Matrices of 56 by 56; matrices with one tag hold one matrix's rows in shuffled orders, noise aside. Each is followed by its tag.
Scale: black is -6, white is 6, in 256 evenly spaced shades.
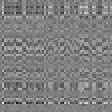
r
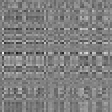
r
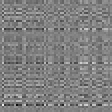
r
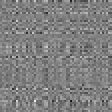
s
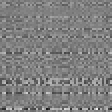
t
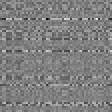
t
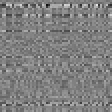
t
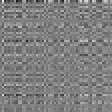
r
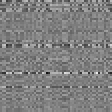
t
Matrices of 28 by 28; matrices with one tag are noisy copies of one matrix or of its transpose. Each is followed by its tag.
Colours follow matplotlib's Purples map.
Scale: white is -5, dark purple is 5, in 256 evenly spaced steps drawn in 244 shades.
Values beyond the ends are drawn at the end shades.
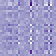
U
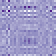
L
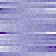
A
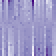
A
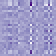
U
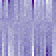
A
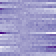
A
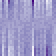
A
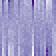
A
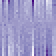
A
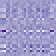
U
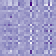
U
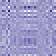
L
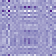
L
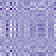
L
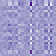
U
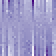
A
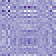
L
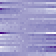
A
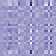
U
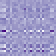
U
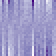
A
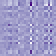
U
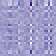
U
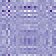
L
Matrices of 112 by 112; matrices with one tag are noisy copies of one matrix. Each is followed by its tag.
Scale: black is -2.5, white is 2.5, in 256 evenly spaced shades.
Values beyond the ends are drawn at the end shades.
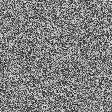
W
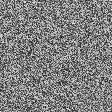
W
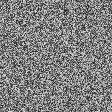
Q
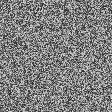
Q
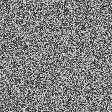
Q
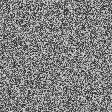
Q
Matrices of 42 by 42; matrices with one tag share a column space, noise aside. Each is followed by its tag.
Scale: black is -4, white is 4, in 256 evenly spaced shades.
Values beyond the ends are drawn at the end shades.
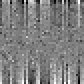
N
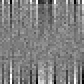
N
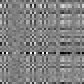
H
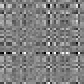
H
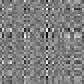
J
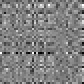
H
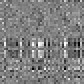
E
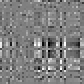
E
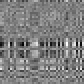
E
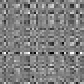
H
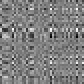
J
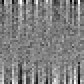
N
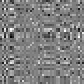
J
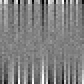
N
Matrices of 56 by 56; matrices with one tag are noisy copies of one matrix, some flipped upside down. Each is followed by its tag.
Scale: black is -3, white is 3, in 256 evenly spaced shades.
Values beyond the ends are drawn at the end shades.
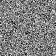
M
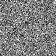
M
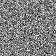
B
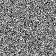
B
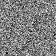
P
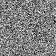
P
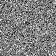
M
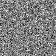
B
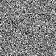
M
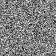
P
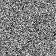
P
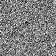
M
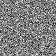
B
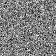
B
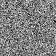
P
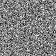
B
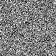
M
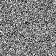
M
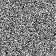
P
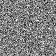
B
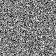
B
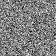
P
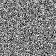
B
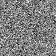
P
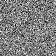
M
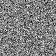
B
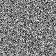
B
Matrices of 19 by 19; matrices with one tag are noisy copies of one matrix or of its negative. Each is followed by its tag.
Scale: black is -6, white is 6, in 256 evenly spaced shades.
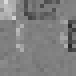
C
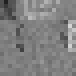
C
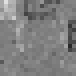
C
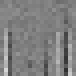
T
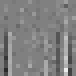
T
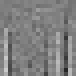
T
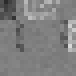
C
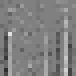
T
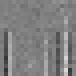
T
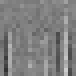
T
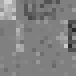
C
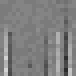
T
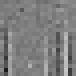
T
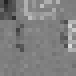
C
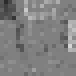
C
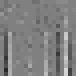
T
